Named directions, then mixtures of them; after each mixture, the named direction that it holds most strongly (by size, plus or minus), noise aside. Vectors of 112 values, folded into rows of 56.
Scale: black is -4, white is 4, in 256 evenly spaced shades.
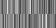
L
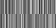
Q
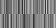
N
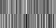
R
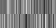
R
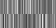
L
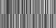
N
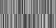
N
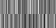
L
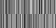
Q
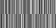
Q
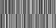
Q
